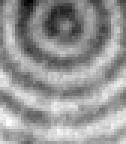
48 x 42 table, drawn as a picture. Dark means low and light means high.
Grain: blotchy. Rings: centred on the top middle. Slope: up to the bottom. Lone odd cells: none.
